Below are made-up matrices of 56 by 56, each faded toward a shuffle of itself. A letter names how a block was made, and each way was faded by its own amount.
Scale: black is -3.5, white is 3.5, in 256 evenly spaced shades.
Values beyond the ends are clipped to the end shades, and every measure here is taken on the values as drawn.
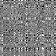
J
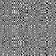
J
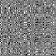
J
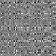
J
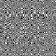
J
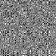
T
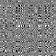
J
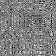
T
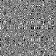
T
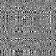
J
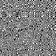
T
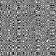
J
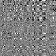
J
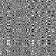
J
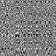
J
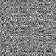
T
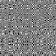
J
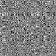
T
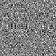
T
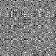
T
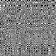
J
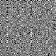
T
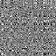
T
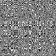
T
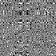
T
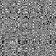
T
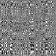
J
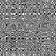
J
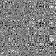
T
